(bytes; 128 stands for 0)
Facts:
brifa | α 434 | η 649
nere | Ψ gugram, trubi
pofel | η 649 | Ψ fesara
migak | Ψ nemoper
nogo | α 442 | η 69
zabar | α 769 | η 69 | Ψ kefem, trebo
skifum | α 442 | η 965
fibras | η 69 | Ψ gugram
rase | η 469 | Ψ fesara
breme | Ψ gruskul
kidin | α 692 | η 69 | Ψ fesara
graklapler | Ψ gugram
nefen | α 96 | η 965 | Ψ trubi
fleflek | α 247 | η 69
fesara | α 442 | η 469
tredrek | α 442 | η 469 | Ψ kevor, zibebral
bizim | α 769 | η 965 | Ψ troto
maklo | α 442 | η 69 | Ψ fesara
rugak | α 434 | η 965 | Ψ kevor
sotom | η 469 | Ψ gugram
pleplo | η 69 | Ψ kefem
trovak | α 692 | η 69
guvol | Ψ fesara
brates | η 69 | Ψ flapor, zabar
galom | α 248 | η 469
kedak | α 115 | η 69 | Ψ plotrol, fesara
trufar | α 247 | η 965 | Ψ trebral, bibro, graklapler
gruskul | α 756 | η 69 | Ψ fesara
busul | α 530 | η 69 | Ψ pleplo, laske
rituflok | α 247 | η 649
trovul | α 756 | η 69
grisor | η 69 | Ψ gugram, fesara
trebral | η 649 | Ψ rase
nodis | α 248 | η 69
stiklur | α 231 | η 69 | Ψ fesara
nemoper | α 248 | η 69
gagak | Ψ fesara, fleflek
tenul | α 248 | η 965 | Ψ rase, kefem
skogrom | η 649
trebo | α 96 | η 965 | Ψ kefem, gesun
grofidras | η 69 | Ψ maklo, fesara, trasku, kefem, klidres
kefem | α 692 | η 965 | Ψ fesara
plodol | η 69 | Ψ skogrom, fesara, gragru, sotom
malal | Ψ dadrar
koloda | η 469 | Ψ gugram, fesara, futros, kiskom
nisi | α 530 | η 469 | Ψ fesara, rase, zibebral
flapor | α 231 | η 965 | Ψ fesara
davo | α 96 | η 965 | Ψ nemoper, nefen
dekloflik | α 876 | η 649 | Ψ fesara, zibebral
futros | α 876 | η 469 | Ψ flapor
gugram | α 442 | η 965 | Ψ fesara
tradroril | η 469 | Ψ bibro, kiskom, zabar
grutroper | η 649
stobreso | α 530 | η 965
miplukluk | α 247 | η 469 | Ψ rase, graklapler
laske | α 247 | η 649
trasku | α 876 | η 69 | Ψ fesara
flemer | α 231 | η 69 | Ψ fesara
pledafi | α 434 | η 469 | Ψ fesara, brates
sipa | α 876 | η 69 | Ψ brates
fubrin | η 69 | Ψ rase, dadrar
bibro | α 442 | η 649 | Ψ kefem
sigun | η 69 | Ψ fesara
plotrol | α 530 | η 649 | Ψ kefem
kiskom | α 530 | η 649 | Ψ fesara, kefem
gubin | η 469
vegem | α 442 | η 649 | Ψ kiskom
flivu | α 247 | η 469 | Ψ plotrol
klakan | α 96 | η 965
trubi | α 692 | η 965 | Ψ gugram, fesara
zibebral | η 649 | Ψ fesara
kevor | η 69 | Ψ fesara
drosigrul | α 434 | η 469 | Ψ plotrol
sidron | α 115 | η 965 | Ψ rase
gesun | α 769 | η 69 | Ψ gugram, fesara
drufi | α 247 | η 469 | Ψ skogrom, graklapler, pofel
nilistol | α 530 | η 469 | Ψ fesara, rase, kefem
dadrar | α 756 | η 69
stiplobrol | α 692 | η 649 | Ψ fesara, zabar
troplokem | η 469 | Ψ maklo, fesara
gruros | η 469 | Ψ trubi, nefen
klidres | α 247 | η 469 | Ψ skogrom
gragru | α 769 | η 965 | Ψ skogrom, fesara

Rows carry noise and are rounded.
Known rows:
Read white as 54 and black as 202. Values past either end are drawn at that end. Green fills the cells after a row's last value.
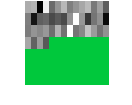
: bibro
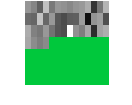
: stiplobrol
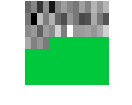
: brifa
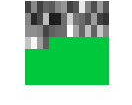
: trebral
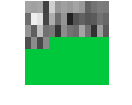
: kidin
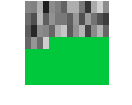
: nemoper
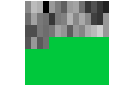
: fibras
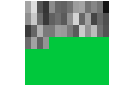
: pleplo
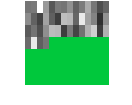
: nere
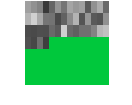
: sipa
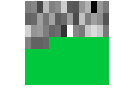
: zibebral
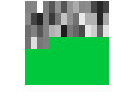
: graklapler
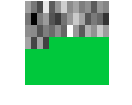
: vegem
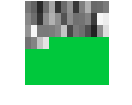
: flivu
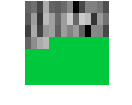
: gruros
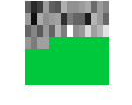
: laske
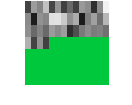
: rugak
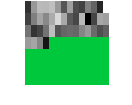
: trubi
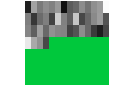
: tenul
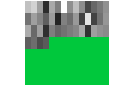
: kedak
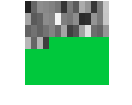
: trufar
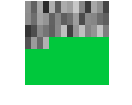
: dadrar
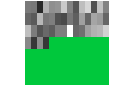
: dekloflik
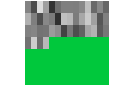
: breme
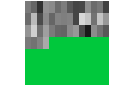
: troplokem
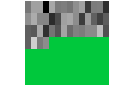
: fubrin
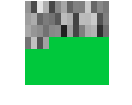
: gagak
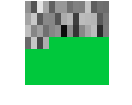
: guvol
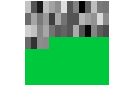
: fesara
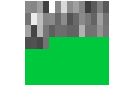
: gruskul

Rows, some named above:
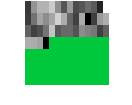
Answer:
trubi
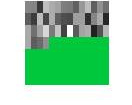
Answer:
kiskom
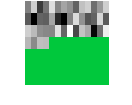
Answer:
plotrol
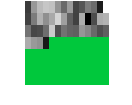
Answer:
trubi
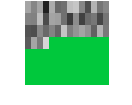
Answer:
trovak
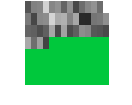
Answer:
davo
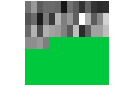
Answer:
sotom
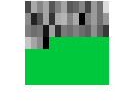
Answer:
sidron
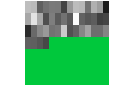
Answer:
zabar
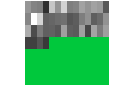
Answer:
trasku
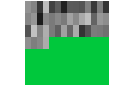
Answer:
tradroril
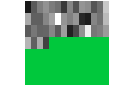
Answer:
trufar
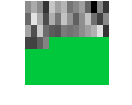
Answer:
kevor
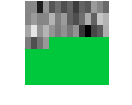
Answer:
pledafi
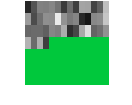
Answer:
trufar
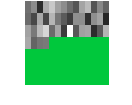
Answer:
kiskom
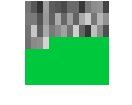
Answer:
gubin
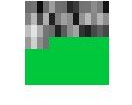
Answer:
rase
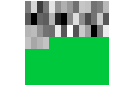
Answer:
plotrol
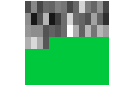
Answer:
trebral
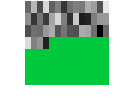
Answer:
trebo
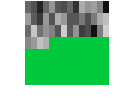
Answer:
miplukluk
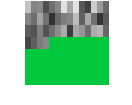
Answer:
nogo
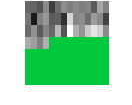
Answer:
grutroper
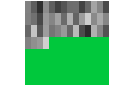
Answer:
gubin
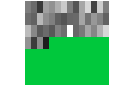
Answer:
dekloflik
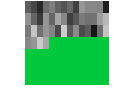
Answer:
miplukluk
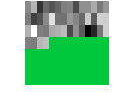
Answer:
drosigrul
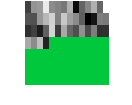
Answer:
nefen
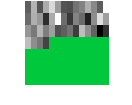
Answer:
kefem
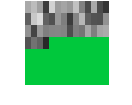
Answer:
gesun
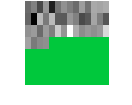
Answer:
brifa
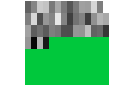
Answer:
gragru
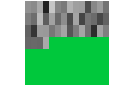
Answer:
busul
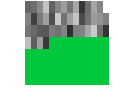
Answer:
skifum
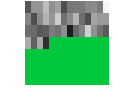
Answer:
bizim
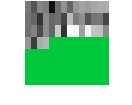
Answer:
skogrom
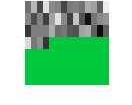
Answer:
trebo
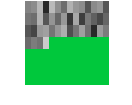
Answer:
busul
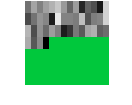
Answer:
gugram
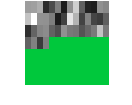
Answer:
brates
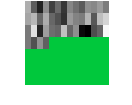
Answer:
futros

